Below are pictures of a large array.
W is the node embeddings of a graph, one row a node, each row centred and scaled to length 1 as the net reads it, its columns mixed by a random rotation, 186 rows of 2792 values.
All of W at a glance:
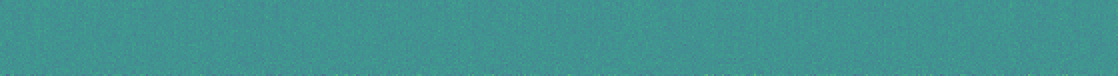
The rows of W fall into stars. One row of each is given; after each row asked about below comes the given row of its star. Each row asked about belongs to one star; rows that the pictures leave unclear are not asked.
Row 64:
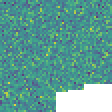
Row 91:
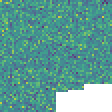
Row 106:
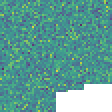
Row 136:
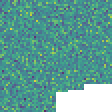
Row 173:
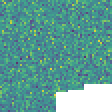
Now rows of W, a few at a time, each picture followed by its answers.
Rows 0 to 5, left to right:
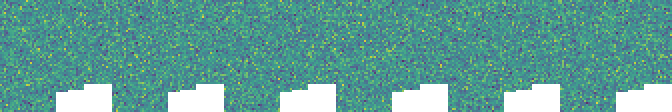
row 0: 106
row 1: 91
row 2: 173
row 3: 136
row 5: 91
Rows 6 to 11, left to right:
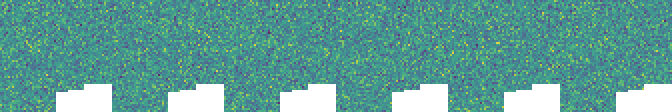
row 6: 106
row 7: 136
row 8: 106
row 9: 136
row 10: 136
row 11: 106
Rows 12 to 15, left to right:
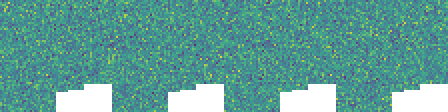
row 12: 106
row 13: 136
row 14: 136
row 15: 64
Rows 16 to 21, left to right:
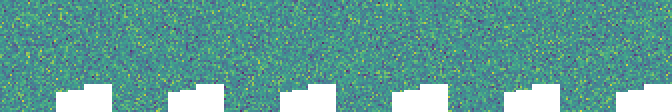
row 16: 136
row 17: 106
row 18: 136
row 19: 136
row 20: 173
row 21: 136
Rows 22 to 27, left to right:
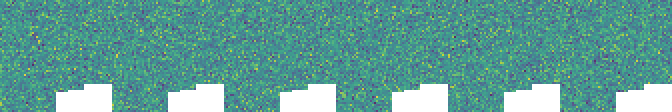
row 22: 91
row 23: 91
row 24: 173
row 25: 64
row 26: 136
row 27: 91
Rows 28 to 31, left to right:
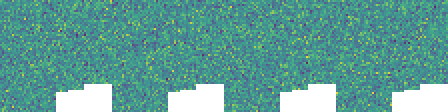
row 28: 173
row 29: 136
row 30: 106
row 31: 64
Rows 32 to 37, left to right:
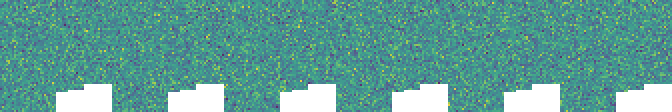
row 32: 136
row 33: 106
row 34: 173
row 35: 91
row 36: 91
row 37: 91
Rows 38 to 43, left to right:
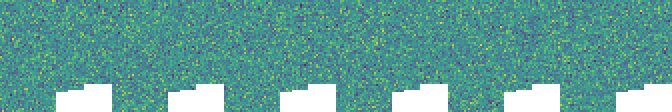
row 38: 64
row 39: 106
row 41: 106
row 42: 173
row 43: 91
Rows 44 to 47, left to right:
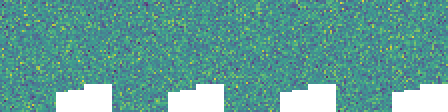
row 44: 136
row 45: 136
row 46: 106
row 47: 91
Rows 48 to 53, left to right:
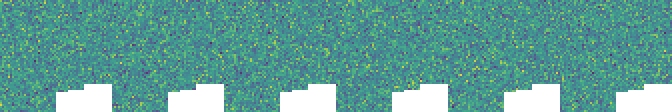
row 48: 91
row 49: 136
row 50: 64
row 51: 173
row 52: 136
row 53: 136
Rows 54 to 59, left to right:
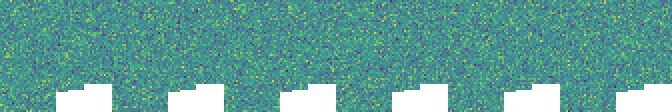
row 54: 91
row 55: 91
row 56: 64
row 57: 106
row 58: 106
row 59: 91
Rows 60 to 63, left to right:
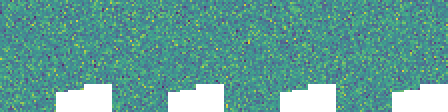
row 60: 173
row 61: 91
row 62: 64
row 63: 136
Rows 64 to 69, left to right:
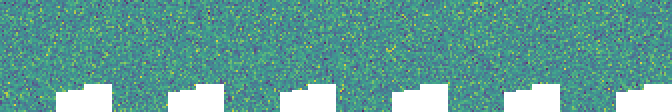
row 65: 64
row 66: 64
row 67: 91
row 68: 106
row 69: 106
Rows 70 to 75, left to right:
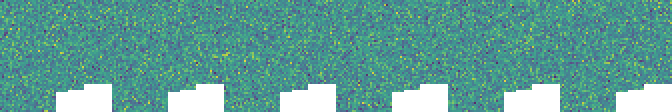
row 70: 106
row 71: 64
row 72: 136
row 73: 173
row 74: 91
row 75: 173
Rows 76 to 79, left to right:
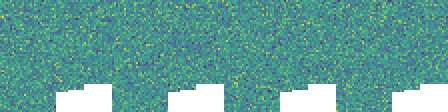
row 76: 91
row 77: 106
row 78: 106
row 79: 106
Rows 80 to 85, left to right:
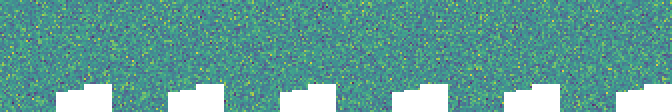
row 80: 91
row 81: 173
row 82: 64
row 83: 173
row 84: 173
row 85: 173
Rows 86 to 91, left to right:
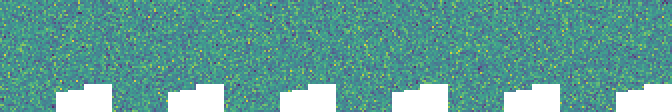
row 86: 91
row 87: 173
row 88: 136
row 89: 106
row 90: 106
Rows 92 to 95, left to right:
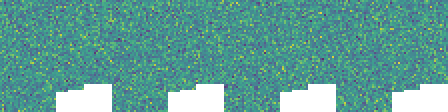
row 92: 64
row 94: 136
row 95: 91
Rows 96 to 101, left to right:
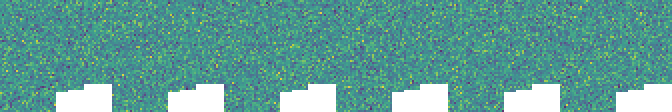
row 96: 173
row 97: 136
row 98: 136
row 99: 106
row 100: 106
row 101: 64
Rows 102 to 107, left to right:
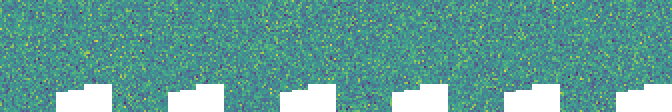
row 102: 91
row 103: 91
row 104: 173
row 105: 64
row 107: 64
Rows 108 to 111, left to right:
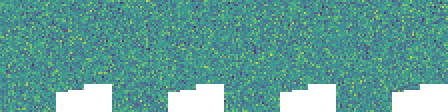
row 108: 106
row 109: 64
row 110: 64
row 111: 64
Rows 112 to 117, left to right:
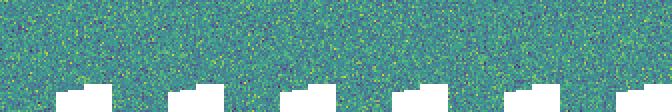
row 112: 64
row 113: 136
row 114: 173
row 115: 106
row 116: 64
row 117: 91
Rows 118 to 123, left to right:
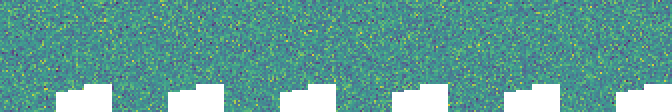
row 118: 173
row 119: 136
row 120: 64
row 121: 106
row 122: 106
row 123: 64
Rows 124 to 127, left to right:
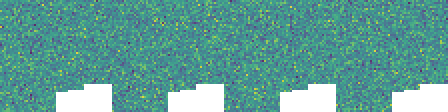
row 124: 64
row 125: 173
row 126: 173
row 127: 106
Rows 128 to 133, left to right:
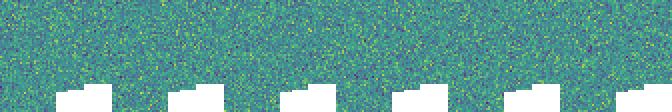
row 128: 136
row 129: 64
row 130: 136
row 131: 106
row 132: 64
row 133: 64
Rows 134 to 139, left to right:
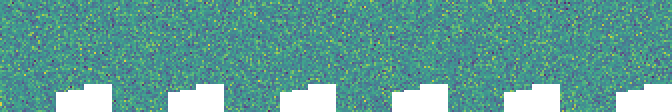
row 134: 91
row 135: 106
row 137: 173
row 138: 173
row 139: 64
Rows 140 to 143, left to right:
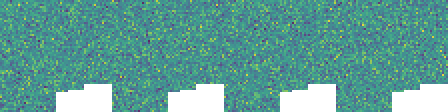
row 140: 173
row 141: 91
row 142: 173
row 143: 136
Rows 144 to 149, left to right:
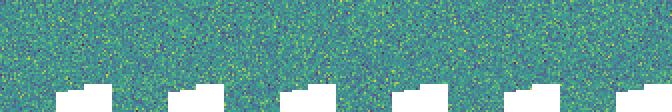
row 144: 136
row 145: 106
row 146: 91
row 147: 106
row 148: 106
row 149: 106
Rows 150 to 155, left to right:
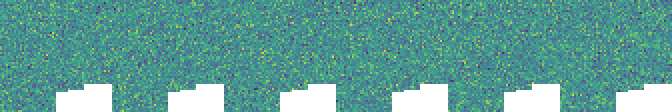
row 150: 64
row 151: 106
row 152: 136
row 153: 64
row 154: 106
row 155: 91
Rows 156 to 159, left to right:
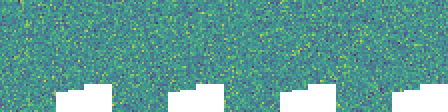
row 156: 136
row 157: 91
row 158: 91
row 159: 91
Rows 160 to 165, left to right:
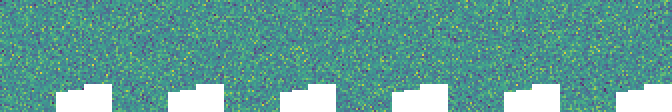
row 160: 136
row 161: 64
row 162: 64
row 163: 173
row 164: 173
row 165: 106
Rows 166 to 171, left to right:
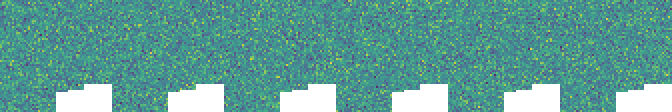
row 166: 106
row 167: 64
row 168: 136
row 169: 173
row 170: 173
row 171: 136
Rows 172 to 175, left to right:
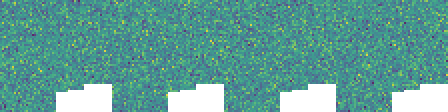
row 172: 136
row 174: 136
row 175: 173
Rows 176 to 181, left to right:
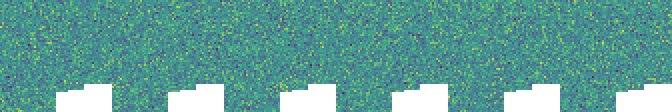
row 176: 64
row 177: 173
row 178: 173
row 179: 173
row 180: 173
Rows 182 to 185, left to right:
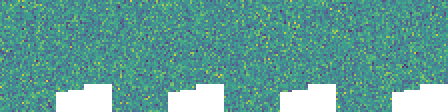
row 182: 173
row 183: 91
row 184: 173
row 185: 64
